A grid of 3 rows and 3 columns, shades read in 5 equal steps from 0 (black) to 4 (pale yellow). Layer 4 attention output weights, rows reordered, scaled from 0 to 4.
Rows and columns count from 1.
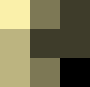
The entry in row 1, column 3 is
1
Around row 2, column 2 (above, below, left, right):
2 2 3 1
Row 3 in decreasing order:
3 2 0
